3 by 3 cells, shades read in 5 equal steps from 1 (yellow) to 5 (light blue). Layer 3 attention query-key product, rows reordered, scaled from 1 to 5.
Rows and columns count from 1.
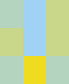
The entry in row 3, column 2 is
1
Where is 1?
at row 3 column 2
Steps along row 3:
down up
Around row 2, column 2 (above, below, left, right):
5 1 3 3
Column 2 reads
5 5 1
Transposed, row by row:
4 3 4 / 5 5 1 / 3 3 4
